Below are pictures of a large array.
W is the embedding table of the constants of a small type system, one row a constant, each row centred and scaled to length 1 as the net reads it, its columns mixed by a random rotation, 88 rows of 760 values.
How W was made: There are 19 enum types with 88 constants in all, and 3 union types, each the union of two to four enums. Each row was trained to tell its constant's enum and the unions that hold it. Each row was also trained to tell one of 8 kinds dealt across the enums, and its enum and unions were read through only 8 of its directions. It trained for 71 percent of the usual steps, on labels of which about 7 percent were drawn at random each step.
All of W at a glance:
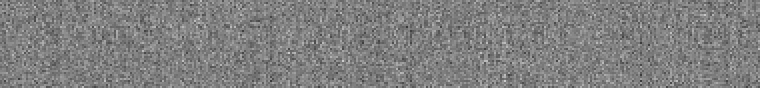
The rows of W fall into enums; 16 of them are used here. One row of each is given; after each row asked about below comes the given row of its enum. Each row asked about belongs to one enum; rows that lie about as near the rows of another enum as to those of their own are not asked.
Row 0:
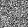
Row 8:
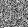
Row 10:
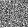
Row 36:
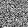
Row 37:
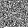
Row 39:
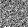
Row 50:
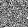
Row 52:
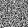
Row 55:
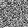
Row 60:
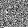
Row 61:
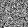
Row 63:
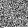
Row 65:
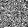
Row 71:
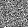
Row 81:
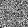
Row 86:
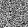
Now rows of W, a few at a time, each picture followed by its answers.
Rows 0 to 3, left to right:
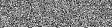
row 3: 52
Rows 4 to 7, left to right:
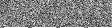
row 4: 50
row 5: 65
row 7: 10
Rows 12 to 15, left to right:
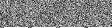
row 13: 65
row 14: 50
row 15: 86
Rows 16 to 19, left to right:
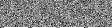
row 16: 50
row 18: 63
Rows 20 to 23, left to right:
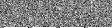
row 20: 50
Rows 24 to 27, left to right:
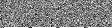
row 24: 71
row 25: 60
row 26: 60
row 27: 60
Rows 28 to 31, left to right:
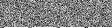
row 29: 10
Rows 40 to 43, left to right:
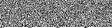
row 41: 71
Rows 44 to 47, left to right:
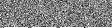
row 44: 71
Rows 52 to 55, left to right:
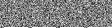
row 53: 52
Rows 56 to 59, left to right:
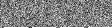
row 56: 0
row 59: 55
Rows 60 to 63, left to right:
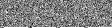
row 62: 8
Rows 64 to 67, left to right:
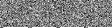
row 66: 60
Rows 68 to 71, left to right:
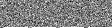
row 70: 10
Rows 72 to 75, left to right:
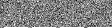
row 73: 10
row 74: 55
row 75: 52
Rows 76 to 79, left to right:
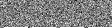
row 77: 81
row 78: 55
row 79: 8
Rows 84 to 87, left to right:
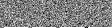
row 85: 52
